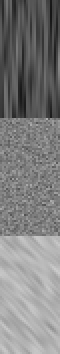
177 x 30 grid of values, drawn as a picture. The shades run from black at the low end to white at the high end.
The table splits into 3 rows of 1 panel. Panel 1,1: low, streaked downward. Panel 2,1: middling, fine-grained. Panel 3,1: high, slanting down to the right, faint in contrast.
